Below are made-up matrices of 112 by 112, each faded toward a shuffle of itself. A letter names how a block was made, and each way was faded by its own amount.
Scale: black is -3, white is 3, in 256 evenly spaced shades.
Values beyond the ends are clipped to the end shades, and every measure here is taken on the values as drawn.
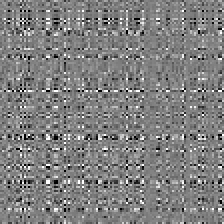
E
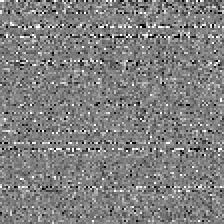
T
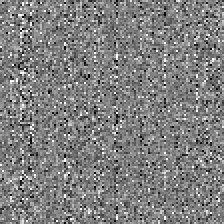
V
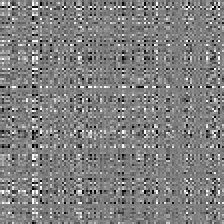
E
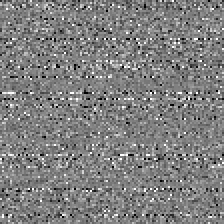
T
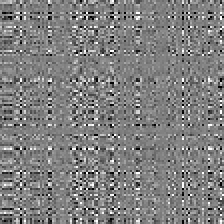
E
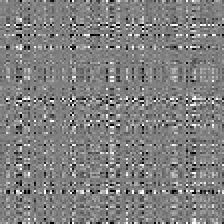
E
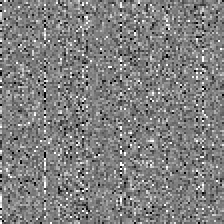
V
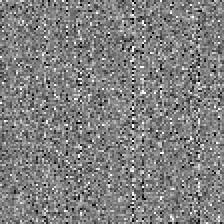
V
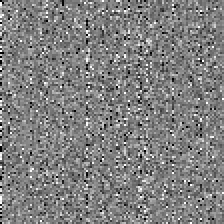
V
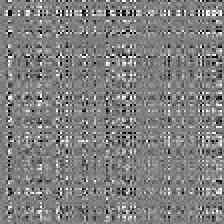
E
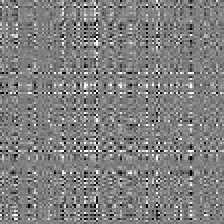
E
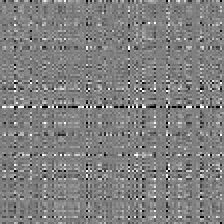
E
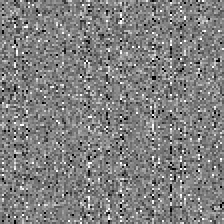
V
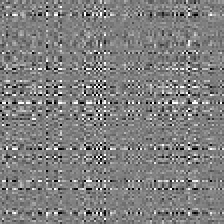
E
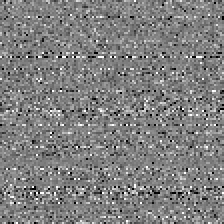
T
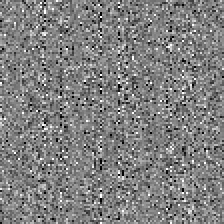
V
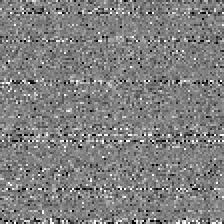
T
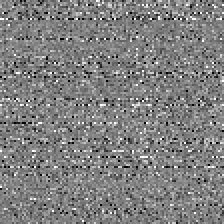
T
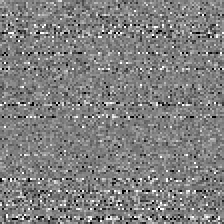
T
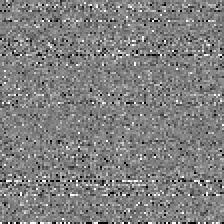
T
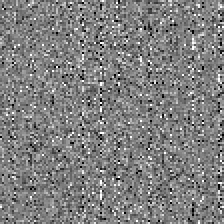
V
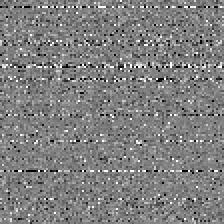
T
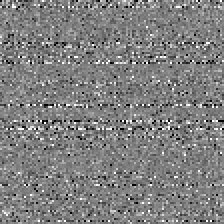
T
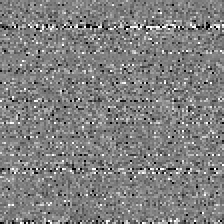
T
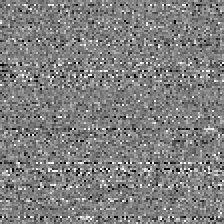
T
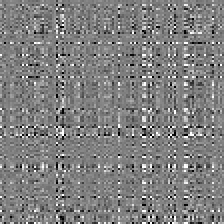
E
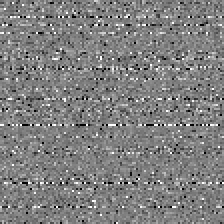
T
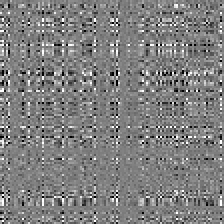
E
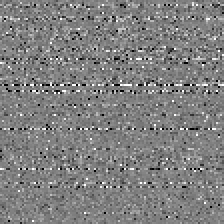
T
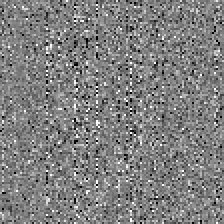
V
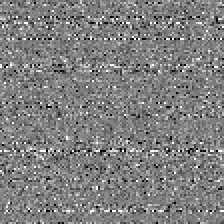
T
